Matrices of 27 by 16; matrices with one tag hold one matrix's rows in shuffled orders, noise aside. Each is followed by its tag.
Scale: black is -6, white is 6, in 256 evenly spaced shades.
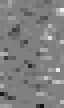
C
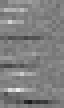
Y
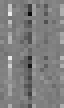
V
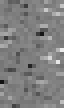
C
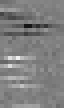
Y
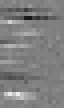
Y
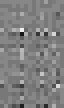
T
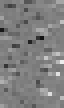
C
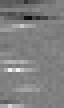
Y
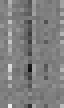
V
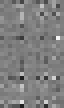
T
